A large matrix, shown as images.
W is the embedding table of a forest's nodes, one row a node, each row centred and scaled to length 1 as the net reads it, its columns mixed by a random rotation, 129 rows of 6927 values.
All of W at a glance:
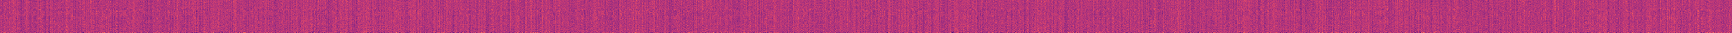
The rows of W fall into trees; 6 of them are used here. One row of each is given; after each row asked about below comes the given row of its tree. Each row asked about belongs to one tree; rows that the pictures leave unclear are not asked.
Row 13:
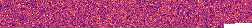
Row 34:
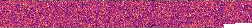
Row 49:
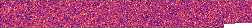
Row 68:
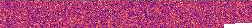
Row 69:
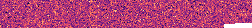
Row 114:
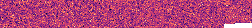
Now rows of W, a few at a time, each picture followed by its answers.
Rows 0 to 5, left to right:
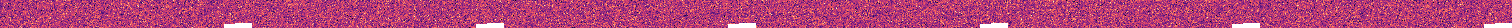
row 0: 13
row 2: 68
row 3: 69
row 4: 114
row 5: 13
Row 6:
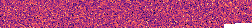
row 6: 49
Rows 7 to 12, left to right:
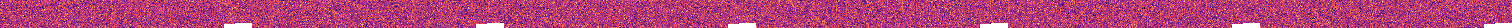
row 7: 114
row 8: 68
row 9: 114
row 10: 69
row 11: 34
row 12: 69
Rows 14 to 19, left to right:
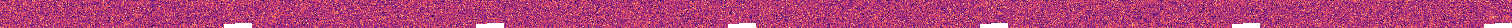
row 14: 34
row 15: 68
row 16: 13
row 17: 49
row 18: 34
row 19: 114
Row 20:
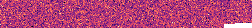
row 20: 68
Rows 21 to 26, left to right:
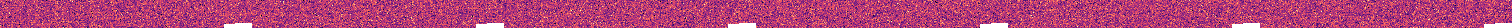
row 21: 69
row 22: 68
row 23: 13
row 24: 69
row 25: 114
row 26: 34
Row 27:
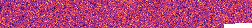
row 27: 13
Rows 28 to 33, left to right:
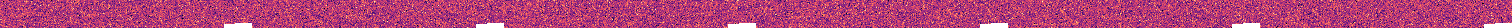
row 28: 68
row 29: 69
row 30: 34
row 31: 49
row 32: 69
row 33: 69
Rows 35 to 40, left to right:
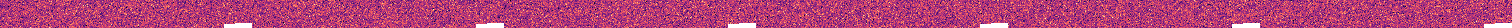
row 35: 13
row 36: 13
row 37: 13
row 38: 13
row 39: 69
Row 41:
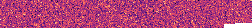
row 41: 68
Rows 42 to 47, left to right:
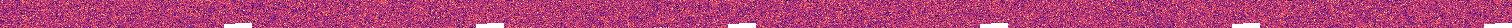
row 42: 114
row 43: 13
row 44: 34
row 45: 68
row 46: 68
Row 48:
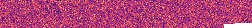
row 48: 34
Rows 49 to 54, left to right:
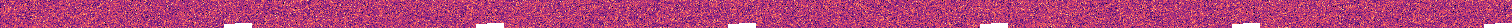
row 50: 114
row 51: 34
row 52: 68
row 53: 49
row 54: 34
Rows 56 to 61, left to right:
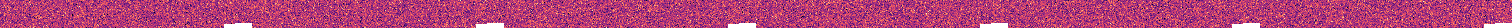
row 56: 49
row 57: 34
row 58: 49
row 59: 68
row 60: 34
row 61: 68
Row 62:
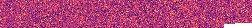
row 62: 68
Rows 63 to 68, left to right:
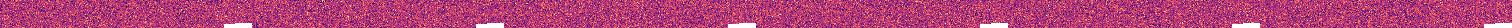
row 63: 13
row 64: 69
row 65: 13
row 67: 68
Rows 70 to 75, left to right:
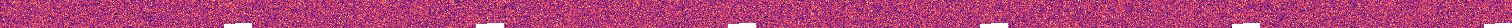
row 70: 49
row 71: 13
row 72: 13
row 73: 69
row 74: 69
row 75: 13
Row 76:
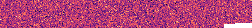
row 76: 68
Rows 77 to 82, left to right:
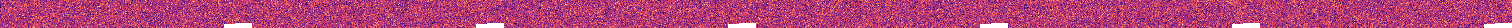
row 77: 49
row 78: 34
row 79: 13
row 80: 13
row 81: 114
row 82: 69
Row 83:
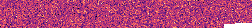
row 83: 68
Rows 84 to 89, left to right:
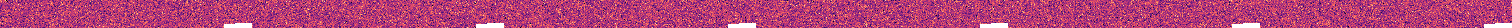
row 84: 13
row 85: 69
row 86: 69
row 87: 68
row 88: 34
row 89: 69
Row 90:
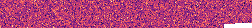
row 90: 69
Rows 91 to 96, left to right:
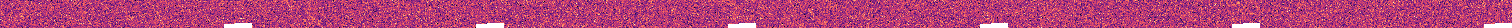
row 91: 68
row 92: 69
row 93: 114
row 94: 69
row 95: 49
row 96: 13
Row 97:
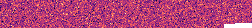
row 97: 13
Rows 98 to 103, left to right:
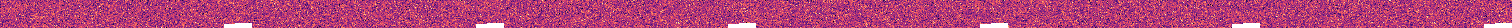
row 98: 49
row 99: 34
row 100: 68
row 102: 69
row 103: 68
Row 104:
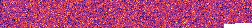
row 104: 49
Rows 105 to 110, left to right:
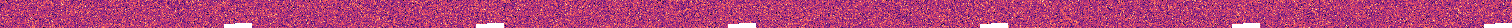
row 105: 13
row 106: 68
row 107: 13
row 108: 49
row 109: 69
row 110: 69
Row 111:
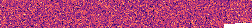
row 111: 68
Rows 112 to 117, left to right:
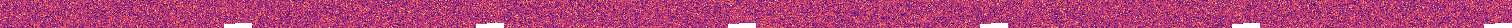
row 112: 68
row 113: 68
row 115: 34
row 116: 69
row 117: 34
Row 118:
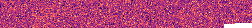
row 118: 49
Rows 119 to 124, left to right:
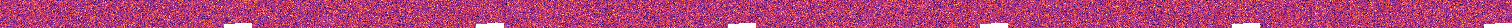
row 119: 34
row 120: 68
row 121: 49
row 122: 13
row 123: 68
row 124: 69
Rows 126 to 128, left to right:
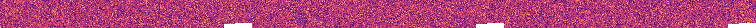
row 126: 69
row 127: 69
